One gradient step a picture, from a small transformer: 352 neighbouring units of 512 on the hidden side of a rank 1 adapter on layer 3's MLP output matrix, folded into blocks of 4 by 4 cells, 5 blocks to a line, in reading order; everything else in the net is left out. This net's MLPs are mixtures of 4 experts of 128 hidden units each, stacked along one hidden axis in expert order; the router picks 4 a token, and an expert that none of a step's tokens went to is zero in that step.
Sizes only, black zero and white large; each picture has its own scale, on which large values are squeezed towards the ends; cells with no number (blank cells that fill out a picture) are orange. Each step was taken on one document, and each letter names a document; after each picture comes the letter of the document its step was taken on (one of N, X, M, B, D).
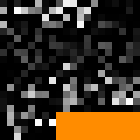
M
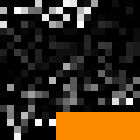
M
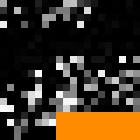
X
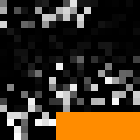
X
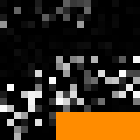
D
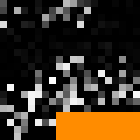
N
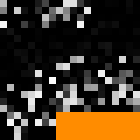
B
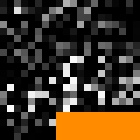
M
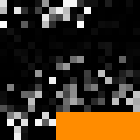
B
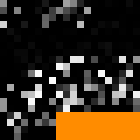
B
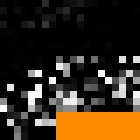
X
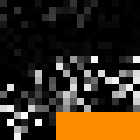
D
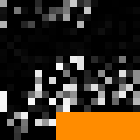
N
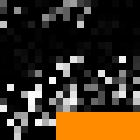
X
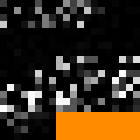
D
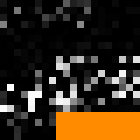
D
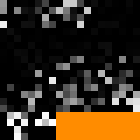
B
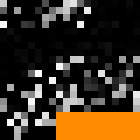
X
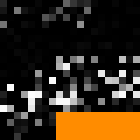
D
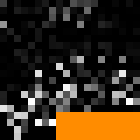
N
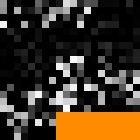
N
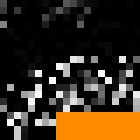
B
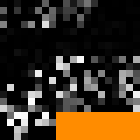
X
